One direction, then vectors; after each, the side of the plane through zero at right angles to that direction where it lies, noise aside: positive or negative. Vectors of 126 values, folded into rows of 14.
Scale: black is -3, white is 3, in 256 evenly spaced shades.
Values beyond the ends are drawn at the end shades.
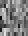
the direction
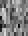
positive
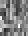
negative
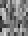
positive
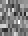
negative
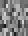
positive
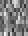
positive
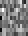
positive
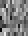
positive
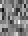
negative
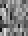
positive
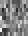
negative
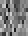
negative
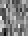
negative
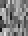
positive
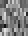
positive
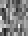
negative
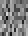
negative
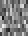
negative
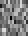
positive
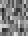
negative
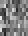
negative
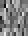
positive
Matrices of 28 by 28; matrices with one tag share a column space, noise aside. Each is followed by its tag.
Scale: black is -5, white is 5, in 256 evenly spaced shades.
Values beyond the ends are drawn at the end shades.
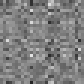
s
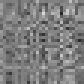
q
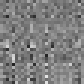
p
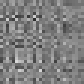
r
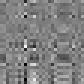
p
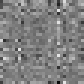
s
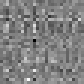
r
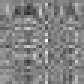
q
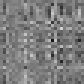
q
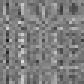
q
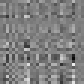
p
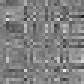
r
